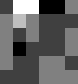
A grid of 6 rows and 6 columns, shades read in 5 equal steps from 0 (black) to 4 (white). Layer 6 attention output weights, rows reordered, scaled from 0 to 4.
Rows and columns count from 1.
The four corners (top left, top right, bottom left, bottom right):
1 2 1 2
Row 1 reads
1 4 4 0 0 2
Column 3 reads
4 2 2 1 1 1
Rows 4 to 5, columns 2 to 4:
0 1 1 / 1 1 2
